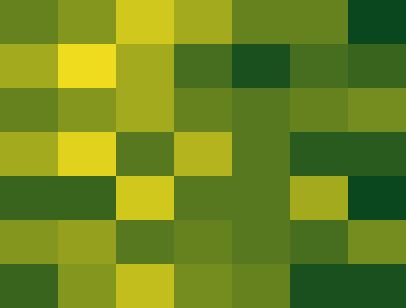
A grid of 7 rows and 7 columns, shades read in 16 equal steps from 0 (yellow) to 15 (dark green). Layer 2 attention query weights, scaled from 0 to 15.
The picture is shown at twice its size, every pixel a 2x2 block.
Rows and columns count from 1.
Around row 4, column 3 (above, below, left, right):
5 2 1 4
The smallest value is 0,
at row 2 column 2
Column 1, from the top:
9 5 9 5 12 7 12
